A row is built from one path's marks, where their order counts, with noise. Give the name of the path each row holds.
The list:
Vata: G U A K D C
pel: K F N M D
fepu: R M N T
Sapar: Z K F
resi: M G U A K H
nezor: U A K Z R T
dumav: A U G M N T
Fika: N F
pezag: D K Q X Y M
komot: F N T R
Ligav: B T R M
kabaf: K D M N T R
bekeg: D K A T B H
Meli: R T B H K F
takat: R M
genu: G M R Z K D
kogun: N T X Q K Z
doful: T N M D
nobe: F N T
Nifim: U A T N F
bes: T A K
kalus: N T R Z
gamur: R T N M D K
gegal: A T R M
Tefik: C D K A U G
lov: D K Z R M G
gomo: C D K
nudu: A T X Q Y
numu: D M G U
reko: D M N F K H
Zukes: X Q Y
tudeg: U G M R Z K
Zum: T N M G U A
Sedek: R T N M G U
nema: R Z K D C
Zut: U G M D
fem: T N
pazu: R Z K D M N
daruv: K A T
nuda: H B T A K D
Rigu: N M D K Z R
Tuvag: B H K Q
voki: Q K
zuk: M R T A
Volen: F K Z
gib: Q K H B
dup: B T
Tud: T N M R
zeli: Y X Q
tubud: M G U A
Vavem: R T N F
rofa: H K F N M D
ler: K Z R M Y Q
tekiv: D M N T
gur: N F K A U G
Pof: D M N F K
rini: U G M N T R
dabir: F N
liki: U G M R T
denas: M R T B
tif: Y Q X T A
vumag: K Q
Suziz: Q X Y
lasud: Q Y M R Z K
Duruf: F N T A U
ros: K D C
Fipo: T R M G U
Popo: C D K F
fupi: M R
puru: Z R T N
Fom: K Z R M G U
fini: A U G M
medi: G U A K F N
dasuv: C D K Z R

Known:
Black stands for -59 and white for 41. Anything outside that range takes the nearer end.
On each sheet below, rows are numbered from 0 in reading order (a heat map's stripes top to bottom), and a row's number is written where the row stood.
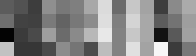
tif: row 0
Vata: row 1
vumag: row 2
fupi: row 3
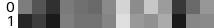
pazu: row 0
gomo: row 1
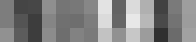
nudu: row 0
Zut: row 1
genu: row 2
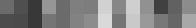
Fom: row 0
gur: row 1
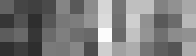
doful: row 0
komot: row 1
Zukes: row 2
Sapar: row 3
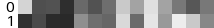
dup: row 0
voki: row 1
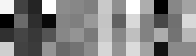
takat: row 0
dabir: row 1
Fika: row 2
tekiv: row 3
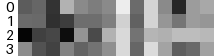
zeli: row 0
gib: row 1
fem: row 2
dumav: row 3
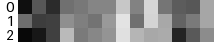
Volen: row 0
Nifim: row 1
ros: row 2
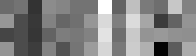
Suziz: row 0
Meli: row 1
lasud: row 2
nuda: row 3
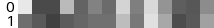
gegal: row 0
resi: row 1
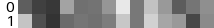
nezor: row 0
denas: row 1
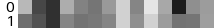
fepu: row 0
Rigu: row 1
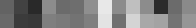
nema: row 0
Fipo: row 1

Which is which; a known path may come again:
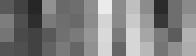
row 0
nema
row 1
pazu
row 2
medi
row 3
Zum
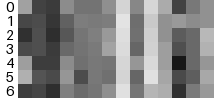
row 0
gamur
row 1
lasud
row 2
komot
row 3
Duruf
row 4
Pof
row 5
fini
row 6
Tefik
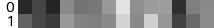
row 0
dasuv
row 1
ler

